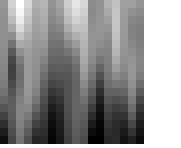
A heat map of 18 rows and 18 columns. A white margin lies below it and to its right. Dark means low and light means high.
Grain: streaks running down. Ninth with the highest average: top left. Slope: up to the top. Ninth with the lowest average: bottom right.
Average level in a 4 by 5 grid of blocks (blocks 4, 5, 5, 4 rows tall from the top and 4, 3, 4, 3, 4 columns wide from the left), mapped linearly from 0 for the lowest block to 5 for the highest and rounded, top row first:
54544
33334
32222
20100
